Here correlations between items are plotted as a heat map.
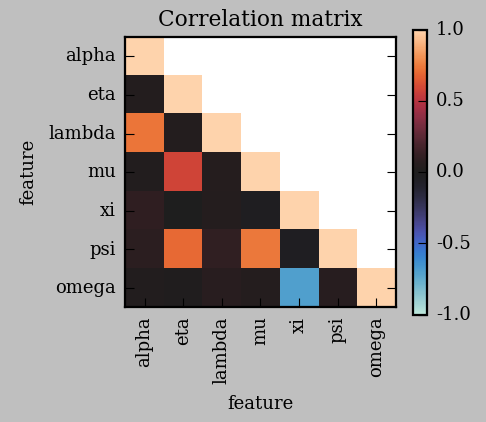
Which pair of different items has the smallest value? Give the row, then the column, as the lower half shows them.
omega, xi
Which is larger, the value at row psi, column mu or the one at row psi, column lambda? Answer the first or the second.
the first
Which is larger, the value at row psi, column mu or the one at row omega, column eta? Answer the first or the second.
the first
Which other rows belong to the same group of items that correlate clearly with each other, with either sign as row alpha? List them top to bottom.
lambda
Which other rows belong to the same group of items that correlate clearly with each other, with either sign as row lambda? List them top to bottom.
alpha
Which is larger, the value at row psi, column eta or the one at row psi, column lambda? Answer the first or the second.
the first
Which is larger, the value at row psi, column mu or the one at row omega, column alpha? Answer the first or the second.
the first
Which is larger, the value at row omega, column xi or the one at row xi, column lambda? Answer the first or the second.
the second
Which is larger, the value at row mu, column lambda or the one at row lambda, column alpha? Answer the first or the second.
the second
